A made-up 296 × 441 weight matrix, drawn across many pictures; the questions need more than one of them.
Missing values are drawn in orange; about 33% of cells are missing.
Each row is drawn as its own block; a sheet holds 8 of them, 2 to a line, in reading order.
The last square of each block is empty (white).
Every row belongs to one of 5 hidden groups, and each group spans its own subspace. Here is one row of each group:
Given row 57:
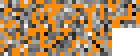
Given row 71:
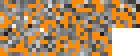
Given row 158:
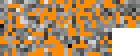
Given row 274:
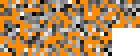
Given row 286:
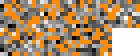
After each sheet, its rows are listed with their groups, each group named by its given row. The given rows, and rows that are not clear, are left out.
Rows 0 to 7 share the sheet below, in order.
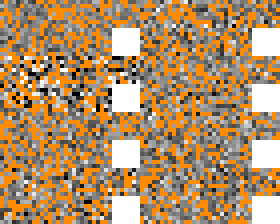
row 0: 57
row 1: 158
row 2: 158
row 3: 286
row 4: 274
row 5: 158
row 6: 57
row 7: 71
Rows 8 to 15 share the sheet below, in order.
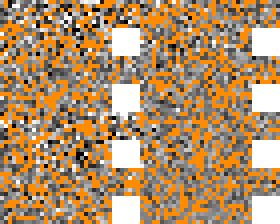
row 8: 158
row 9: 57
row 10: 57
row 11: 158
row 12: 57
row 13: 71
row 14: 57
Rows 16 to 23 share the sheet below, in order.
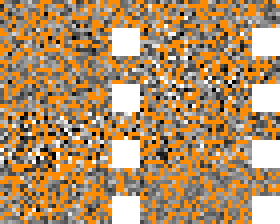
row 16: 286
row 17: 274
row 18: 286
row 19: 158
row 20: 274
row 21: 71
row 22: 158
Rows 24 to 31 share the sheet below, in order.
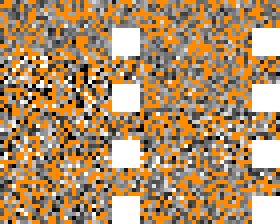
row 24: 57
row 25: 158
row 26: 158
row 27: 71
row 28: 71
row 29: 57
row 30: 71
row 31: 71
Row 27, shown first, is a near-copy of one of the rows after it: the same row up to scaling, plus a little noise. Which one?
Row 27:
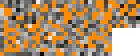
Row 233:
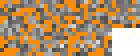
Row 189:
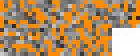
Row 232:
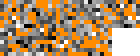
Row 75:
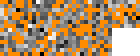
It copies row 75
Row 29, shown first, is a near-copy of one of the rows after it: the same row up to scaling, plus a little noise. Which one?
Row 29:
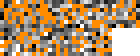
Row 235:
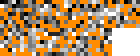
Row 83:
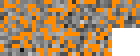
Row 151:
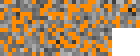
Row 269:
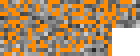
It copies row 269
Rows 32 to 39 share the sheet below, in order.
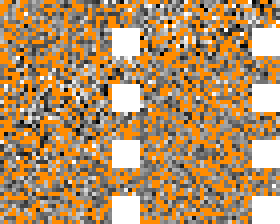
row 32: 57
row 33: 274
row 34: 274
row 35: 286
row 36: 71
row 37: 71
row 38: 158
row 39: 274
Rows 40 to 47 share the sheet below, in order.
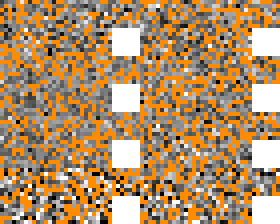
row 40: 71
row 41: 158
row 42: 158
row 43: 274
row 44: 158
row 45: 57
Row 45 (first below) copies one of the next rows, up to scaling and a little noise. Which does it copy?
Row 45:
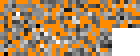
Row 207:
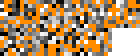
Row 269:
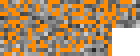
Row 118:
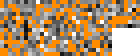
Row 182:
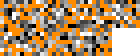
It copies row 118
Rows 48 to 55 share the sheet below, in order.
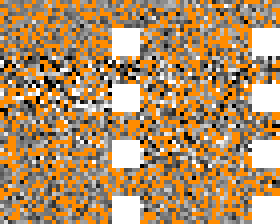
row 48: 71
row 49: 71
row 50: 286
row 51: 158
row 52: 274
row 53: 286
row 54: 71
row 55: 286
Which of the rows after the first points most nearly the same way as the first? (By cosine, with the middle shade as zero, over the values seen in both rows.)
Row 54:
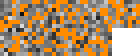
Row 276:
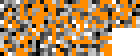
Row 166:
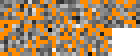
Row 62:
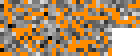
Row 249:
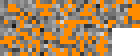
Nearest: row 62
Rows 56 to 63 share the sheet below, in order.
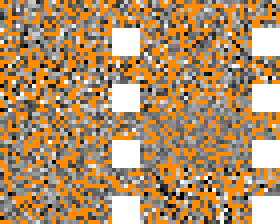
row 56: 71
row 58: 286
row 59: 158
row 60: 274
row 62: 286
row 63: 158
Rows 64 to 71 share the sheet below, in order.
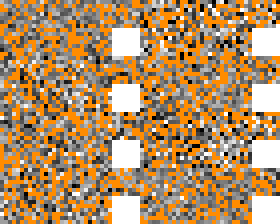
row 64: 286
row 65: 71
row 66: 158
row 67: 286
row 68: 57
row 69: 57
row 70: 274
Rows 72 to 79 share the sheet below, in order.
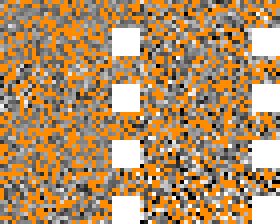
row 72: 286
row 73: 286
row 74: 71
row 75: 71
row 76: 286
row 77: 286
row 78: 71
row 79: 286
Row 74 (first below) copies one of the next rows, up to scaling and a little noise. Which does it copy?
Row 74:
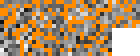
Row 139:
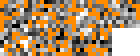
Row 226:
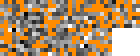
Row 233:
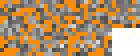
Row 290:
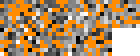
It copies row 290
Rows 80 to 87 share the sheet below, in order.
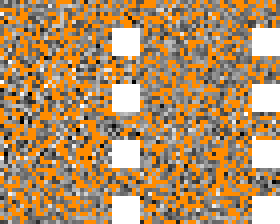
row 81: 158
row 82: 158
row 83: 57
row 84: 274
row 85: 57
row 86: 286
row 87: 286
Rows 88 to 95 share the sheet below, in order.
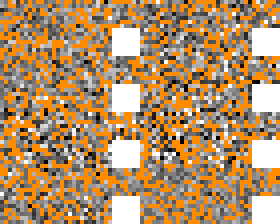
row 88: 57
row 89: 274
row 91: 57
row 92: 158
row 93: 158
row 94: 158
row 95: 274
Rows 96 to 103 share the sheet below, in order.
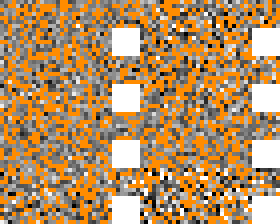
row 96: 274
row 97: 158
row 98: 286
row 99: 274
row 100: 158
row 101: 71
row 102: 286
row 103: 274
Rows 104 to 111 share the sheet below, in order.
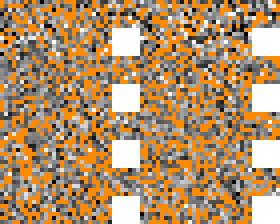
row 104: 286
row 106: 274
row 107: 158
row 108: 71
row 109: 57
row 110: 274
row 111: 274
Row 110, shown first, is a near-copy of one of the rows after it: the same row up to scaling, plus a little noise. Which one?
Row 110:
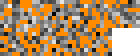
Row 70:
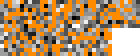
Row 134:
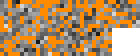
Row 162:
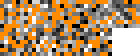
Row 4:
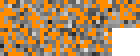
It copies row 162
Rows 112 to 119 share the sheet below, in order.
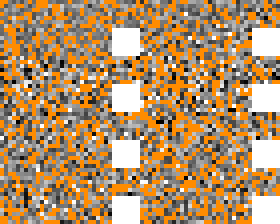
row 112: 71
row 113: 286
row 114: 71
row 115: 274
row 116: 158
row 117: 158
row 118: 57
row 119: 57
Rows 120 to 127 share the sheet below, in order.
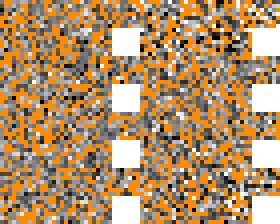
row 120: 71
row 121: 286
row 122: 57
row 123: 158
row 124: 158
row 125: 57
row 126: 57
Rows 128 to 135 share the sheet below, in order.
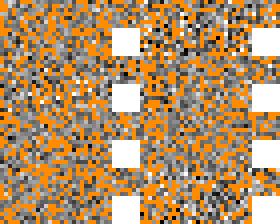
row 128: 158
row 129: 274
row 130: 286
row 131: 71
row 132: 286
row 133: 57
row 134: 274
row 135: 274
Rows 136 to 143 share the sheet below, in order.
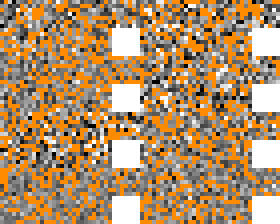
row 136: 158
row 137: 57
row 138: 274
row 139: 71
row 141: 286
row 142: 71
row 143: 274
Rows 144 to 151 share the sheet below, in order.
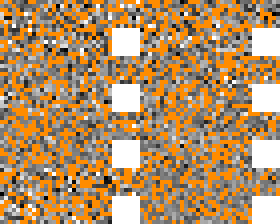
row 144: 71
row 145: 286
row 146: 57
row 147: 158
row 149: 57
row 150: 158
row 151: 57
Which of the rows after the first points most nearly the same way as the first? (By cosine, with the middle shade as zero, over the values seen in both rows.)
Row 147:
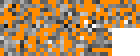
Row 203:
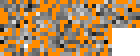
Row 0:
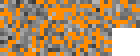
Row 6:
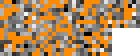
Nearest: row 203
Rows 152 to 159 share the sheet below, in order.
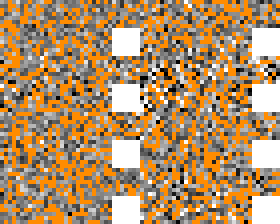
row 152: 57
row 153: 71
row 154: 286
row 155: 71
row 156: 71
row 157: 158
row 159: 286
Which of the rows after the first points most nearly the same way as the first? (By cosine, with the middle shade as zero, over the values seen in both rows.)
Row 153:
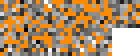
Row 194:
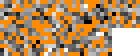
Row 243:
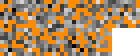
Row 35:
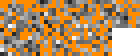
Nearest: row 194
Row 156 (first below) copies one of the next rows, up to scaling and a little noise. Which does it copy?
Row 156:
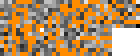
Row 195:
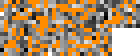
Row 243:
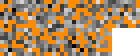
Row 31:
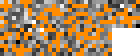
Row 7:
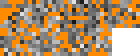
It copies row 31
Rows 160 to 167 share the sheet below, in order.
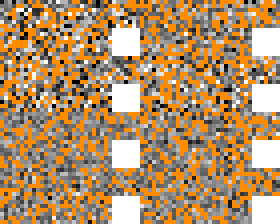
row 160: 158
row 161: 57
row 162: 274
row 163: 57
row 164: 274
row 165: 57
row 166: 274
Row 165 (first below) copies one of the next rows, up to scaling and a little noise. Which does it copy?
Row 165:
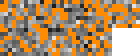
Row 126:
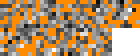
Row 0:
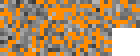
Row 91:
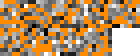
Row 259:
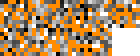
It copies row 259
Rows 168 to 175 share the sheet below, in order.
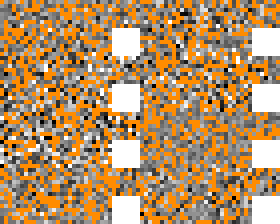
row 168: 274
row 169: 274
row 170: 57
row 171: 158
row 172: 286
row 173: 274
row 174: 57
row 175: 274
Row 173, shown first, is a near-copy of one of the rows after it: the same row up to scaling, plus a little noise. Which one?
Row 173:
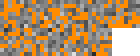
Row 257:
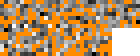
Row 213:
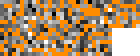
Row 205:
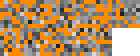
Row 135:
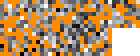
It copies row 257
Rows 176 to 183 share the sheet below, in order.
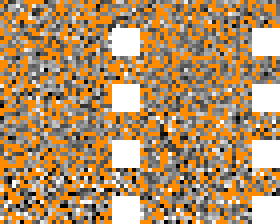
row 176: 158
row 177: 158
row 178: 286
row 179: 286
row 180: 286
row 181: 158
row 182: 57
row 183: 274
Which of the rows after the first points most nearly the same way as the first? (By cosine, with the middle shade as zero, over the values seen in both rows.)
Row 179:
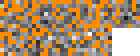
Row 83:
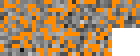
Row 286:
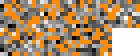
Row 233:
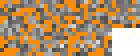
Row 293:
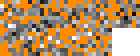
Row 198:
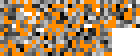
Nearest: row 293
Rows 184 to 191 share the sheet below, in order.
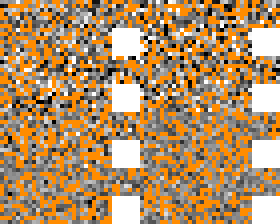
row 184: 57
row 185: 57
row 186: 57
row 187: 286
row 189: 71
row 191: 71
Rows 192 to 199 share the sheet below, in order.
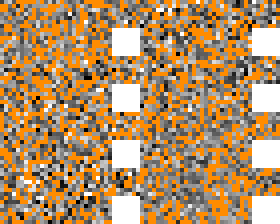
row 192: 158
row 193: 158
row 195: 71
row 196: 71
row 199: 286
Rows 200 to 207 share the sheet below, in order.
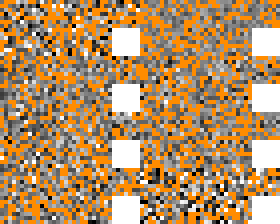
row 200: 57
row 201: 274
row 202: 57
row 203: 71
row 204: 274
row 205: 274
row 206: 274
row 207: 57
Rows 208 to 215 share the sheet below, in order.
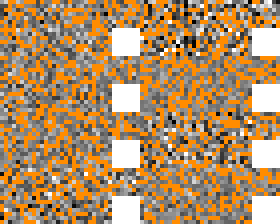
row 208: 57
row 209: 274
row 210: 71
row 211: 158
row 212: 57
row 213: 274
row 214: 286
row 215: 286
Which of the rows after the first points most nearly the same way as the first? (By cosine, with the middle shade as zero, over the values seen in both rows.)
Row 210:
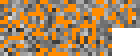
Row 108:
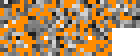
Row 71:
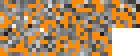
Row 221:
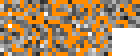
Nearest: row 108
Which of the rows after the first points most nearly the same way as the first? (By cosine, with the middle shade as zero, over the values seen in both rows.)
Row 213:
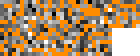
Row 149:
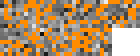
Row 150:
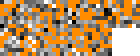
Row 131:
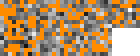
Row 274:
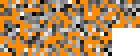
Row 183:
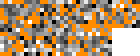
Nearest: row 274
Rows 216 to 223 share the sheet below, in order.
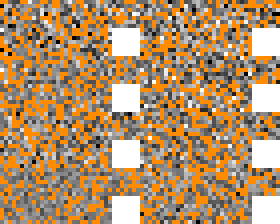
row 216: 286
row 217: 286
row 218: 71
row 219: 71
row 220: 274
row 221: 286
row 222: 274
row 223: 274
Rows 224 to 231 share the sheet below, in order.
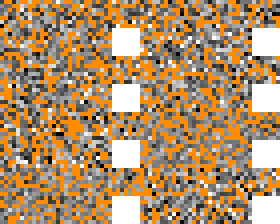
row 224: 158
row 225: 286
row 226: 71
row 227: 274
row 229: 286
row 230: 57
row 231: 71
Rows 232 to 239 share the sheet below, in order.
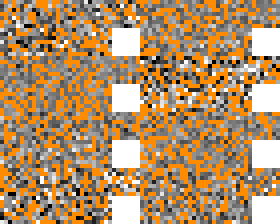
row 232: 71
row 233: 71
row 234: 158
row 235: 57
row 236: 286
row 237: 158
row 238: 286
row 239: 274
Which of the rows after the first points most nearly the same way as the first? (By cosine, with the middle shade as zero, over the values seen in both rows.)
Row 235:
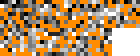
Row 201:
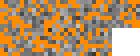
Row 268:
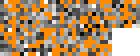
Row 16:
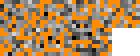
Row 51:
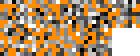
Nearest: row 16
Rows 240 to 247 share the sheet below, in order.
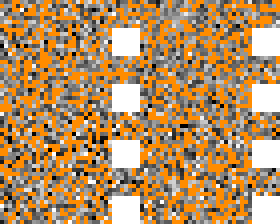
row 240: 274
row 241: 274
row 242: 274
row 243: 71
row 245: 274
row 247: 57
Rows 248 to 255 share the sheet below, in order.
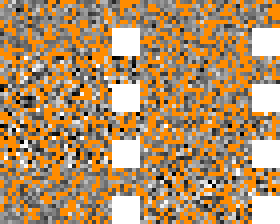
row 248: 158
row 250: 158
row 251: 274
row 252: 71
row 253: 57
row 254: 158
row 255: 158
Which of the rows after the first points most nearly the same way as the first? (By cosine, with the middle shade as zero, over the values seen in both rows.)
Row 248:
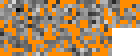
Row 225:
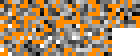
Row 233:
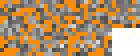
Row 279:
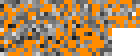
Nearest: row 279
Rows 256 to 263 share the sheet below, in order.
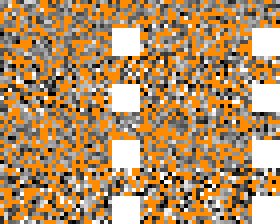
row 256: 158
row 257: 274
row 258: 71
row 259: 57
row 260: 286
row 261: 57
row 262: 274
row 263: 158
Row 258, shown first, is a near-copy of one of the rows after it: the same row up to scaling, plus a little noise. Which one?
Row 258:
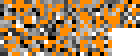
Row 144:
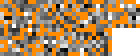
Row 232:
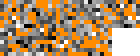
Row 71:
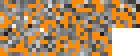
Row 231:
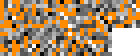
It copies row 232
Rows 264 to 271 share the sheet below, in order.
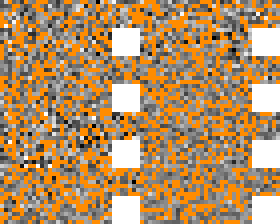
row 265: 286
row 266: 274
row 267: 158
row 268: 274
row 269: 57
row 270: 286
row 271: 286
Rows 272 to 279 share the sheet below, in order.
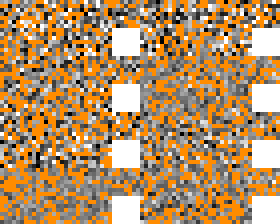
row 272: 158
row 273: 71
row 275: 274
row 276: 286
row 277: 274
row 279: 286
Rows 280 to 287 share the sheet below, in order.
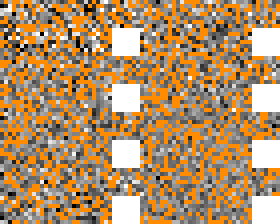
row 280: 57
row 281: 286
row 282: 274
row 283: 274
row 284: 57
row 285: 286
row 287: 158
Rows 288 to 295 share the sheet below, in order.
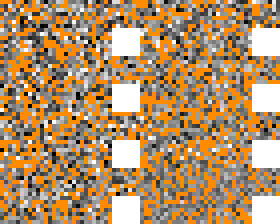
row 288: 158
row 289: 158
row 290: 71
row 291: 158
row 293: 286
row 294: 158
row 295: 57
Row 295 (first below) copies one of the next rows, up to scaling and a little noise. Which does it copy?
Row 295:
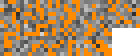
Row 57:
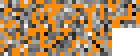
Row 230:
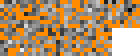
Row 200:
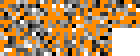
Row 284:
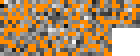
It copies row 57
